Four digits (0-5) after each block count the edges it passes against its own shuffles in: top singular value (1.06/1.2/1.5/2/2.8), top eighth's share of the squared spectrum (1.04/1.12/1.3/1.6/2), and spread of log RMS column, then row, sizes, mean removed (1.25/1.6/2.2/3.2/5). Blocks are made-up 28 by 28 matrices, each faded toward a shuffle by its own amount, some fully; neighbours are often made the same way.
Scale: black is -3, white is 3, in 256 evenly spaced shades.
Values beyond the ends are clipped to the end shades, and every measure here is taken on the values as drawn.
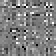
4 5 2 2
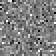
1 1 0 0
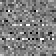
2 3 0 3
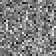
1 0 0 0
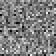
2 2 0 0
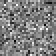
1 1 0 0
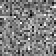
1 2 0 0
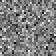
0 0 0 0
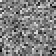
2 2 0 0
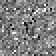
0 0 0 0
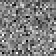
1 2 0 0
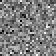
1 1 1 0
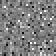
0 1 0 0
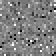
0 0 0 0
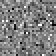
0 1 0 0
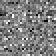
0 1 0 2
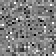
1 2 0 0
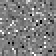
0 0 0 0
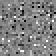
2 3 1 1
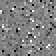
0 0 0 0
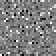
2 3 0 1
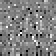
3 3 1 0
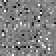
2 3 0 0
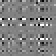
4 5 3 3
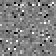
2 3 1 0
